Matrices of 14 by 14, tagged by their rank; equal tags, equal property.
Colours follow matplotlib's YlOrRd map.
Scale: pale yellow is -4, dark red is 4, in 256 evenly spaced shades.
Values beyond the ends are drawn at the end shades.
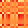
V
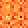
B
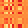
V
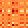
V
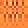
V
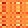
V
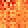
B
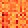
B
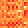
B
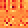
B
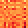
B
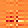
V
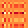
V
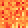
B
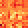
B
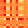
V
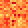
B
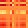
V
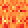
B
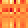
V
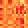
B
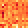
B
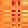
V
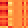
V
